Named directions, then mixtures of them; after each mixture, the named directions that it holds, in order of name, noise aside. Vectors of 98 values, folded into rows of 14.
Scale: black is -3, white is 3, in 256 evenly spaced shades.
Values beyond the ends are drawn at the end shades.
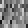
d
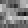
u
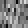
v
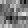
u, v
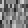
d, v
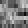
u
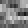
u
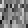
d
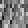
d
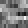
u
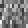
d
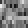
d, u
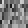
d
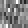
v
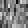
d, v
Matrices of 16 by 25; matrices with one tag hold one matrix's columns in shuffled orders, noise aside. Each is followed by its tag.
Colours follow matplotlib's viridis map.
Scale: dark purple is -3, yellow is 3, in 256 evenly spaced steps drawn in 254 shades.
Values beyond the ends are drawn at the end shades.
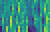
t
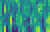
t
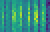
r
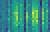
r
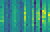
r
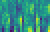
t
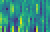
t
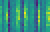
r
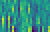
t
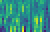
t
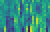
t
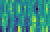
t
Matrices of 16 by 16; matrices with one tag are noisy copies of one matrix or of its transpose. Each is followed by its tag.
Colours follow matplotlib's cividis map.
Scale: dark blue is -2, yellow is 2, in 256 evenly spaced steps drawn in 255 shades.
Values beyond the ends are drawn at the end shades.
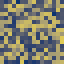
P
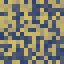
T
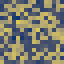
P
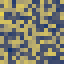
T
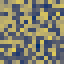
T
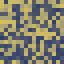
T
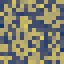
P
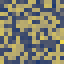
P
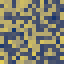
T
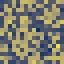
P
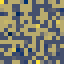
T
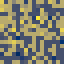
T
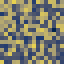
T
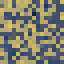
T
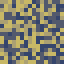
T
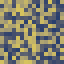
T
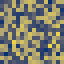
P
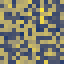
T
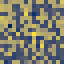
T
